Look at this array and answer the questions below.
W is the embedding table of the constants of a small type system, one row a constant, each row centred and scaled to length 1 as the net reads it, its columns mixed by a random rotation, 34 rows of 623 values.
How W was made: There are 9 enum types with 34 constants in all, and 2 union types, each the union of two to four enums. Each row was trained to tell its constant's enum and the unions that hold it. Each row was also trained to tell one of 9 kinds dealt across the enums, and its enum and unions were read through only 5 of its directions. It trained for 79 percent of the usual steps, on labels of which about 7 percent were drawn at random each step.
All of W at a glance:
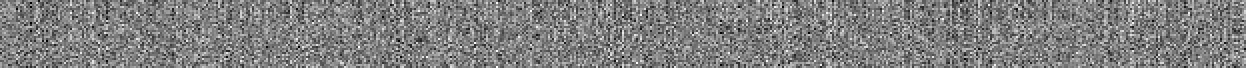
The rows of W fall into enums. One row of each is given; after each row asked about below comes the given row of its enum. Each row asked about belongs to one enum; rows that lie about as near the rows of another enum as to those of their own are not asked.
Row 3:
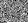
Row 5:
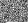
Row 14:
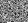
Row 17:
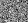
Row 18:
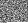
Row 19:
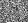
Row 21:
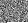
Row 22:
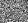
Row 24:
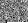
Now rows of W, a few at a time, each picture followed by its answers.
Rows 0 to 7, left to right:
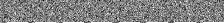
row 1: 17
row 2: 18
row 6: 17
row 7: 19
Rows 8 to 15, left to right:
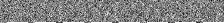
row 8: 21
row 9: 5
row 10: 14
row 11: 17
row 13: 24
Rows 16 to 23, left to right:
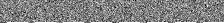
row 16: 14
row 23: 19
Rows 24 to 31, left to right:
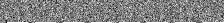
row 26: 22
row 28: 21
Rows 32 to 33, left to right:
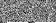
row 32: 14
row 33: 22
